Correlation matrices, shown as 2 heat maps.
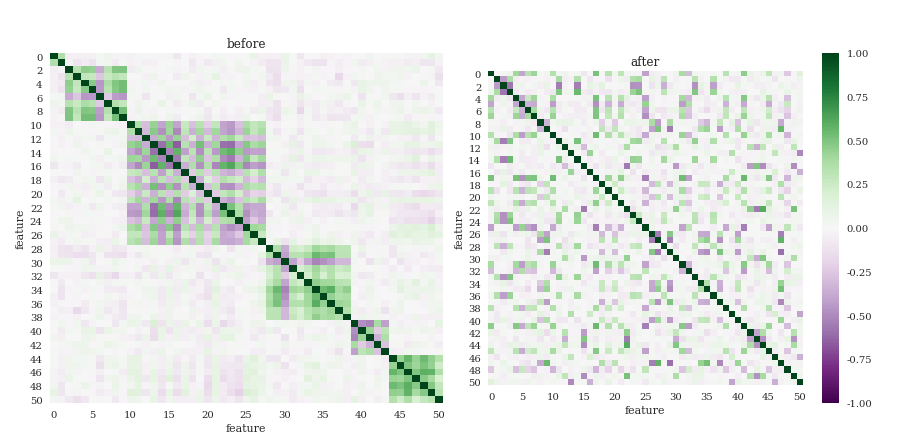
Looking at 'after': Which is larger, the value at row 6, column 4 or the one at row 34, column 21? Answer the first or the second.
the first
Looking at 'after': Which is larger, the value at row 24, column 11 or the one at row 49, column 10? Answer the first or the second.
the first
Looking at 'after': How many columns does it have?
51
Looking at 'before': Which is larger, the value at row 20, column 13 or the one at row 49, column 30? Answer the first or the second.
the second
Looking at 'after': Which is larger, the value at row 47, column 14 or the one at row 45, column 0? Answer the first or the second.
the second
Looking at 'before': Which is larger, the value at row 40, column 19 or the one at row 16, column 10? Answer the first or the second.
the first
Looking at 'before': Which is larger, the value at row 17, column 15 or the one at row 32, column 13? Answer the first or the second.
the first
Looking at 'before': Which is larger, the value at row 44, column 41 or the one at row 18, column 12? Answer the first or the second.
the second
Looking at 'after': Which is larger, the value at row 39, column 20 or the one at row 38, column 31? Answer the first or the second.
the second
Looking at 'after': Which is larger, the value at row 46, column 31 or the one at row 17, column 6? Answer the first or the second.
the second
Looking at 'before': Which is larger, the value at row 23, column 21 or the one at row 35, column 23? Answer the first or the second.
the second
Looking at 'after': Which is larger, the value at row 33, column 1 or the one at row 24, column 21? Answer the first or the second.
the first
